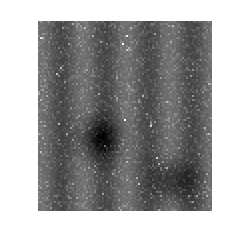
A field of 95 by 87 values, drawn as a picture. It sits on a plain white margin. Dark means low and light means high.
Stripes running up and down repeat 4 times from left to right. Two dips sink into the field. A few values lie far out on both sides of the bulk.
